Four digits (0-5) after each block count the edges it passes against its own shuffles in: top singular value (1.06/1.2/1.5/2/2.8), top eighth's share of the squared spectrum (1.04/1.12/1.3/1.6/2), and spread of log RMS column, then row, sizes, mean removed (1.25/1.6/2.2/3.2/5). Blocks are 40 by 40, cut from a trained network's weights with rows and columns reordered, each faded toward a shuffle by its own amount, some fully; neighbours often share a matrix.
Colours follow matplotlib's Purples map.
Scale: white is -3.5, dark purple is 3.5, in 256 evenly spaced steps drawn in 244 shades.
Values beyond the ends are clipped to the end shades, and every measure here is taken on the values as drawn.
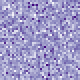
0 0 0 0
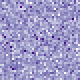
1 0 0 0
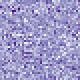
2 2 0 1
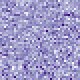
2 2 0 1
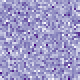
2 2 1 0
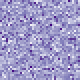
3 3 1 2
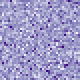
0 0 0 0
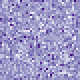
1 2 1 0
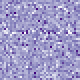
2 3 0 1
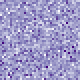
0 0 0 0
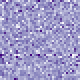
3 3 1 1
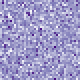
1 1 0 0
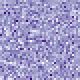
0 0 0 1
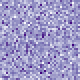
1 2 1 0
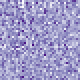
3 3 2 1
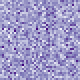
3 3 1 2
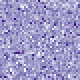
0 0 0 0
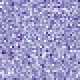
2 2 0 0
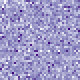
1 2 0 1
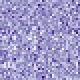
3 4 2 1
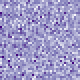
0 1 0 0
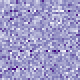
2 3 0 2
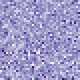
1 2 0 1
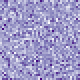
1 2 0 1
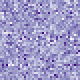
2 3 0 2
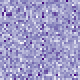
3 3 2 1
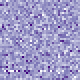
2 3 0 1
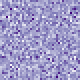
1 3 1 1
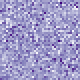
2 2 1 1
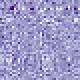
3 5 2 2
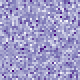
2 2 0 0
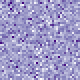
1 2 0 0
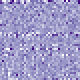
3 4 0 3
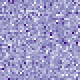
0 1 0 0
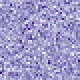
0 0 0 0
